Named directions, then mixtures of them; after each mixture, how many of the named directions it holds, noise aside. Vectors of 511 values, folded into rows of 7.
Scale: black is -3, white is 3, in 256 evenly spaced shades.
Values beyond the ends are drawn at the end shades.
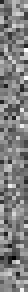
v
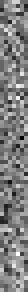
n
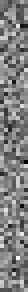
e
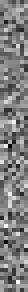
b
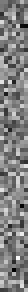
one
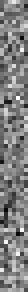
three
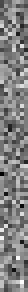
two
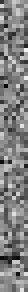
one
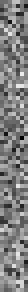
two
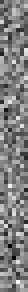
three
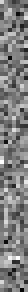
three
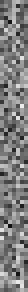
three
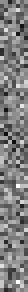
three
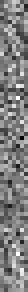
one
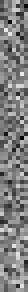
two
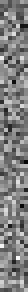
one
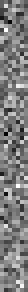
three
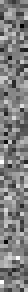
three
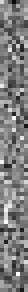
three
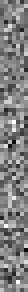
one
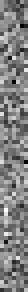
three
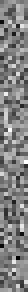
one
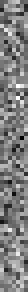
one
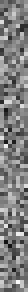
three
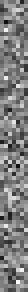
two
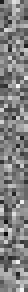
two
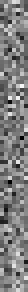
one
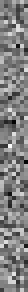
two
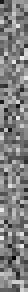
two
